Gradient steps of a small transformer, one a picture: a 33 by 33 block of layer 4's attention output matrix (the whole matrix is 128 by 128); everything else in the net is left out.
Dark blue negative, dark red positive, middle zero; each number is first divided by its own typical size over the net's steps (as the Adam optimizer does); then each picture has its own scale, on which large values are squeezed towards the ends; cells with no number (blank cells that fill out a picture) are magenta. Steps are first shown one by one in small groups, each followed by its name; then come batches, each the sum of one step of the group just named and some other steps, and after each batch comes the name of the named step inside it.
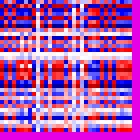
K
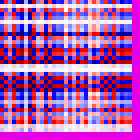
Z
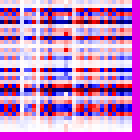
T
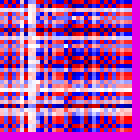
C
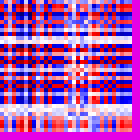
Z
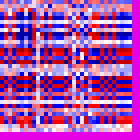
C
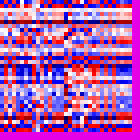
C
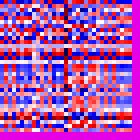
C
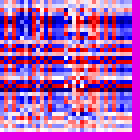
T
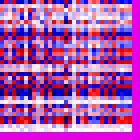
Z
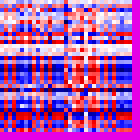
T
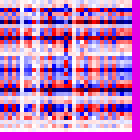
T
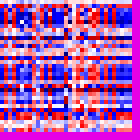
T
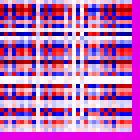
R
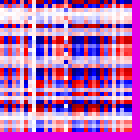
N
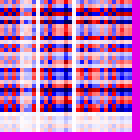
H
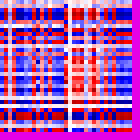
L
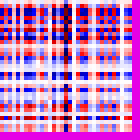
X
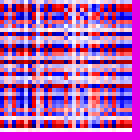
R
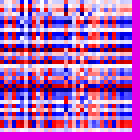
H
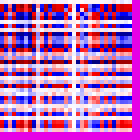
R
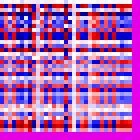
X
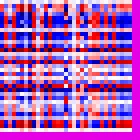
H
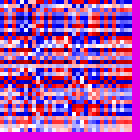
N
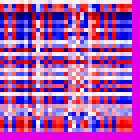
L
